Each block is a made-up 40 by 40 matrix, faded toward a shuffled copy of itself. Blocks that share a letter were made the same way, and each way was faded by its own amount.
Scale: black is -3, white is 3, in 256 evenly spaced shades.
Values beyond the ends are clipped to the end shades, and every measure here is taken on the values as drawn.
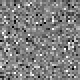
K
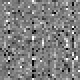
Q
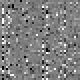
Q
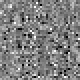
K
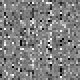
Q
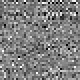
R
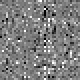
Q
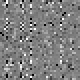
Q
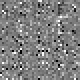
Q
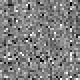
K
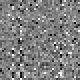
K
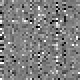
Q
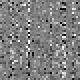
Q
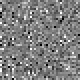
K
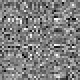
R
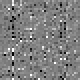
Q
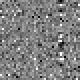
K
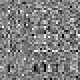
R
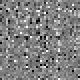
Q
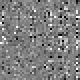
Q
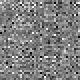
R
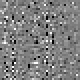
Q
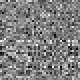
R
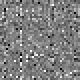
K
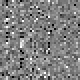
Q
